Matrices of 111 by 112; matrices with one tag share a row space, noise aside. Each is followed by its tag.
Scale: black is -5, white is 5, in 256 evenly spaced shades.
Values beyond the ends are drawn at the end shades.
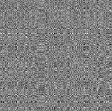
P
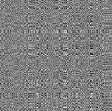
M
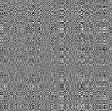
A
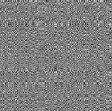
P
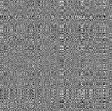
A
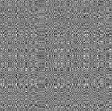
P
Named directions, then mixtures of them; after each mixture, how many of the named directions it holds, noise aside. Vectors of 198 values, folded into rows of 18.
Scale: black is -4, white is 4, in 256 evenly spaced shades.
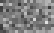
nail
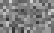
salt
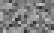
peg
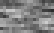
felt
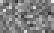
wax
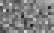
two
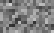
two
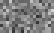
one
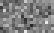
three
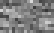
two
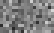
two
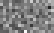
three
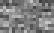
two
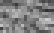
two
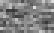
two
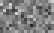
three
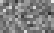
one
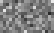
one
